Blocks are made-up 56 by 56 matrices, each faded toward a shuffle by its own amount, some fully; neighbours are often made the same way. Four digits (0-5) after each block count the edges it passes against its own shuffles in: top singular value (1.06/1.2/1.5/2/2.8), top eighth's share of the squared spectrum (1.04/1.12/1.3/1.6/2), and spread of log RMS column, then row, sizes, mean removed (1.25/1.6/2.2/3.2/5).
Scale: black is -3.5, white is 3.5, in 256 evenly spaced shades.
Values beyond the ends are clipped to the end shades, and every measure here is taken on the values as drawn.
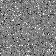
0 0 0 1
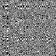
4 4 2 2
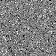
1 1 0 0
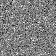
0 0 0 0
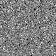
0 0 0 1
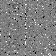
3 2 1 0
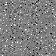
3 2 1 0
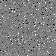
0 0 0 0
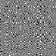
4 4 2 2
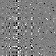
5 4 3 2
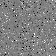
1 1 0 0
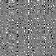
4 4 3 2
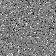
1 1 0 0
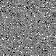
3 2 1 1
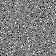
0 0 0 0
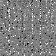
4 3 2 1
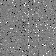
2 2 1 0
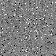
2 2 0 0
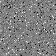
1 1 0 0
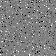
2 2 0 0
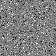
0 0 0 0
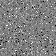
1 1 0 0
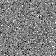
2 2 0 0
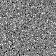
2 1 0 0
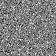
1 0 0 0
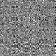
4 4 2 2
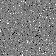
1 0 0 0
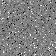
0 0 0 0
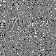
2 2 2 1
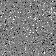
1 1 1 0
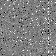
2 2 1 0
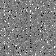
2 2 2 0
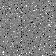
2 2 0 0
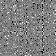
3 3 2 0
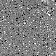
2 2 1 0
